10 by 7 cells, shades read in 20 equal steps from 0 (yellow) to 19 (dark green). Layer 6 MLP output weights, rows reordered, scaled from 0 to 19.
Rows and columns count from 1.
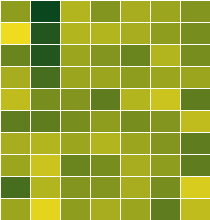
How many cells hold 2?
1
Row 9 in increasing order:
2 5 6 9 9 10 14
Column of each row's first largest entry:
2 2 2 2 4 1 7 7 1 6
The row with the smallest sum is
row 10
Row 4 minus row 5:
2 4 -2 -5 3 4 -5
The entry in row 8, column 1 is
7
